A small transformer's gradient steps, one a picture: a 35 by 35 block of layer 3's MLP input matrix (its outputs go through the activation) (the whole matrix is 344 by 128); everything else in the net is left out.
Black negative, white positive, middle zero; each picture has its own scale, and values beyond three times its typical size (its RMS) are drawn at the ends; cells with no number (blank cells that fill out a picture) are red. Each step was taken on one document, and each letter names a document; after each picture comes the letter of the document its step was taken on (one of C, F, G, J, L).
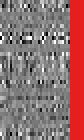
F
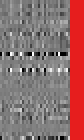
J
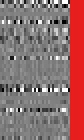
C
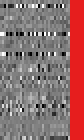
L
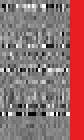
L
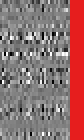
F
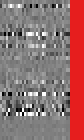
L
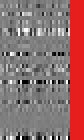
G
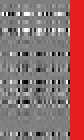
G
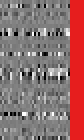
J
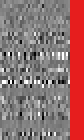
F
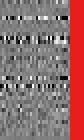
C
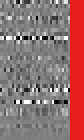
C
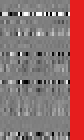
G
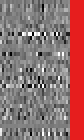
F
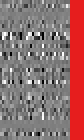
F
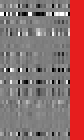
G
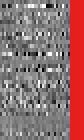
L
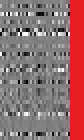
G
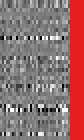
C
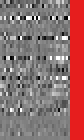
C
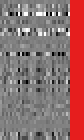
G
